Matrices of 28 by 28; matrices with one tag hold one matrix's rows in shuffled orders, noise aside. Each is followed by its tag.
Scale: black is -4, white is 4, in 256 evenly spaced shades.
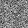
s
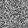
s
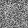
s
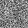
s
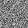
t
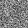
s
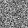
s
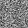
s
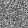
s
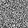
t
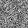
s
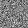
t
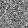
s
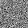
t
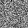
s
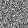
t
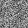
s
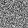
t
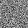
t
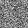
s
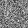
s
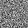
t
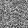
s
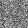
s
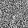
t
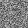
s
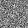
t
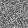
t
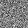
t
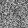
s
